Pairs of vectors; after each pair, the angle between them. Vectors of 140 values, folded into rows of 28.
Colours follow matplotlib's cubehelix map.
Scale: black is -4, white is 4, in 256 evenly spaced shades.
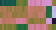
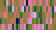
orthogonal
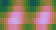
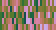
orthogonal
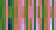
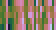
nearly parallel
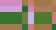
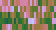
partly aligned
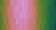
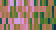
partly aligned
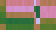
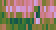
nearly parallel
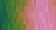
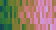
nearly parallel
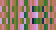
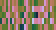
nearly opposite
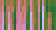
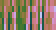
nearly opposite
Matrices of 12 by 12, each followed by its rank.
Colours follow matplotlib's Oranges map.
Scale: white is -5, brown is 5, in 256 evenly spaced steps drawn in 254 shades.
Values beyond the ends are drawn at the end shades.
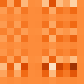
one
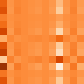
one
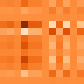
one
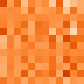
two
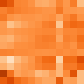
two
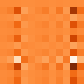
one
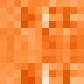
two
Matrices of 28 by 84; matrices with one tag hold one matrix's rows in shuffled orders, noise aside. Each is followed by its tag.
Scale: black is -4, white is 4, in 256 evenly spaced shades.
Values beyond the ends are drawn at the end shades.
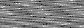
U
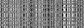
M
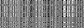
M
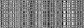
M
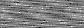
U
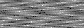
U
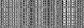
M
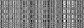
M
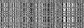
M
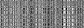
M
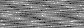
U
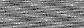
U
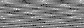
U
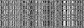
M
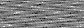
U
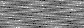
U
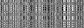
M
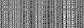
M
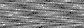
U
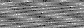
U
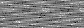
U
